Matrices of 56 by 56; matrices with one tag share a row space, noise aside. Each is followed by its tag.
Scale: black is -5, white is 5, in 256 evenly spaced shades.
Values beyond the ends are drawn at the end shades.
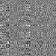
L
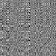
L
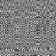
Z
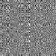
L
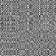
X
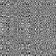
L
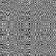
L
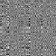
L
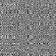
X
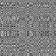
X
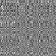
X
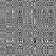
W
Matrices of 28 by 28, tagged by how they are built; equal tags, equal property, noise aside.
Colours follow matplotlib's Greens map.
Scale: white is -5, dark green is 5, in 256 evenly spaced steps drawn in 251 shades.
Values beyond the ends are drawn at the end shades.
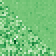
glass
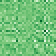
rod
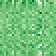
rod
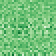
rod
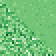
glass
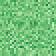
rod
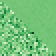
glass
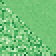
glass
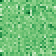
rod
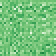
rod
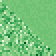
glass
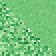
glass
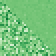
glass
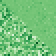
glass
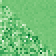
glass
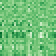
rod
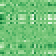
rod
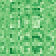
rod
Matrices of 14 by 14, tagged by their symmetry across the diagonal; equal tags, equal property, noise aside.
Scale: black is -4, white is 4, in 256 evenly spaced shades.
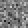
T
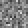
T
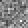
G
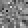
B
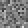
T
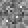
G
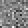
T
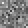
G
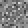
G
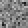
G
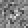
G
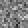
B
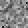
G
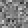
B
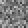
T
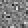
B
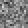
B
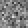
B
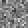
T
